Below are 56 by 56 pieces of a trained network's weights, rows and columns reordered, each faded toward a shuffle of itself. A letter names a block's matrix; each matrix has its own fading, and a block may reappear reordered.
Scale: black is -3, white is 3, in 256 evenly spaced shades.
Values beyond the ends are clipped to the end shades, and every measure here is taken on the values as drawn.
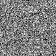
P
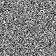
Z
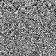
P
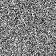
Z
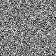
P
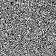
Z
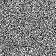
Z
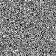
P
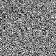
P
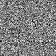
P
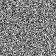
Z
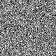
Z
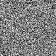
Z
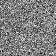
Z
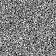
Z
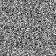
P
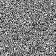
P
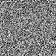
P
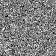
P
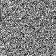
P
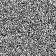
Z
